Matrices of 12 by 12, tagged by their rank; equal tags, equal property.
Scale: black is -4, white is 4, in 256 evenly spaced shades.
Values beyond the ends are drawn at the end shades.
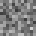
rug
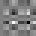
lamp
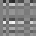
lamp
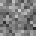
rug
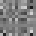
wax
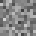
rug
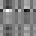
lamp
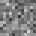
rug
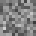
rug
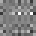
wax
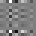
lamp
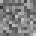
rug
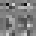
wax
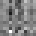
wax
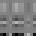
lamp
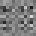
wax
